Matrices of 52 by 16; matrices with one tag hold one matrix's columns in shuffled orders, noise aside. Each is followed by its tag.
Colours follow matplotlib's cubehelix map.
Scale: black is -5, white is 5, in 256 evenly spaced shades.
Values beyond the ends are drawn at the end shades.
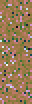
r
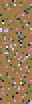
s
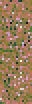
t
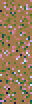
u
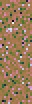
s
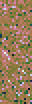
u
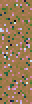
s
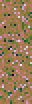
r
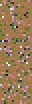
r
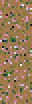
r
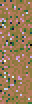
t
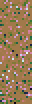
u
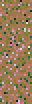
s
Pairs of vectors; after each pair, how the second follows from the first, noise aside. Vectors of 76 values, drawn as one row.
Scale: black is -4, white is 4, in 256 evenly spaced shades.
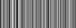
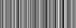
wrapped around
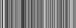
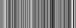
reversed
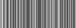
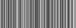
reversed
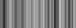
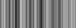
wrapped around
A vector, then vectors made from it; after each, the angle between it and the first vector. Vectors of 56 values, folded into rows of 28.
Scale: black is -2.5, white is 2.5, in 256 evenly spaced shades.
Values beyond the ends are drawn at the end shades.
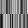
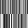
nearly opposite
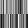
partly aligned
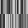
partly aligned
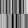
orthogonal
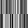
nearly parallel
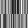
partly opposed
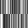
nearly opposite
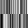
nearly parallel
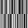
orthogonal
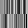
orthogonal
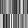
nearly opposite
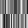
nearly opposite
